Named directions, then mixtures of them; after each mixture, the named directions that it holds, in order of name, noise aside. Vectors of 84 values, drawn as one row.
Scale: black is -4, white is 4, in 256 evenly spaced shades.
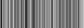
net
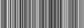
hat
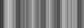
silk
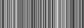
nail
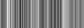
hat, silk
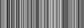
hat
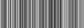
hat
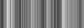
hat, silk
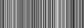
nail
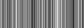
nail, silk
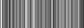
net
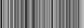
net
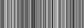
nail, net
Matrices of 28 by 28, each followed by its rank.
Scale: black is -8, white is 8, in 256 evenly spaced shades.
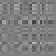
two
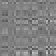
two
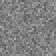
full rank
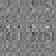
three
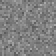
full rank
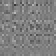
three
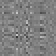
three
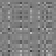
two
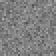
full rank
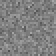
full rank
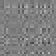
three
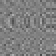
three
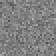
full rank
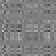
two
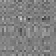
three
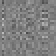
three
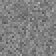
full rank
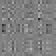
three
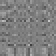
three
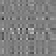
two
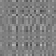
two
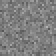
full rank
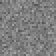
full rank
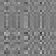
two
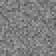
full rank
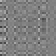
two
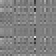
two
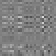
two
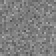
full rank
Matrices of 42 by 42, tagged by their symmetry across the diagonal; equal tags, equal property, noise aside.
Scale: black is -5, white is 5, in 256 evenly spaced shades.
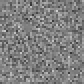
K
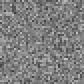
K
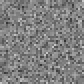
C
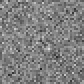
C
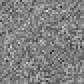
C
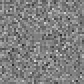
K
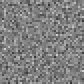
K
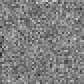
K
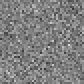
K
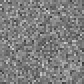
C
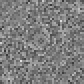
C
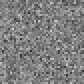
K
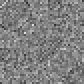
C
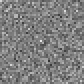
C
